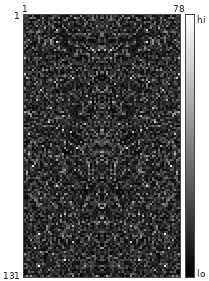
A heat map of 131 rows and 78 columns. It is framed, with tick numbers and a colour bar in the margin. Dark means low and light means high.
The left and right halves mirror each other. No overall slope runs across the table. Overall the values sit about 20% of the way up the scale. Fine speckle covers the field. The values are skewed, with a long tail toward high values.
